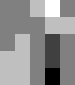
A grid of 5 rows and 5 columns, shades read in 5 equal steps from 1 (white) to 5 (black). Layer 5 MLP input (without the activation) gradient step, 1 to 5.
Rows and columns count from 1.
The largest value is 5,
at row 5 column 4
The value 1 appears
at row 1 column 4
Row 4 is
2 2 3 4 3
